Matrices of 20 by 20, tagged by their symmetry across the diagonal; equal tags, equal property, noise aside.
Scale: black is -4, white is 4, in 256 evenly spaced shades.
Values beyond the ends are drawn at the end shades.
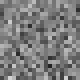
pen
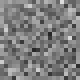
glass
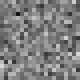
pen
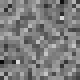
glass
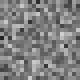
glass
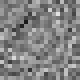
glass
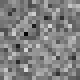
glass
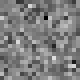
pen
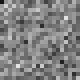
glass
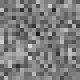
pen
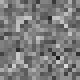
glass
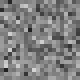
pen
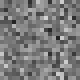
pen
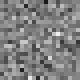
pen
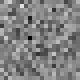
pen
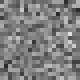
pen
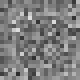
glass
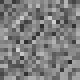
glass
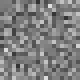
glass
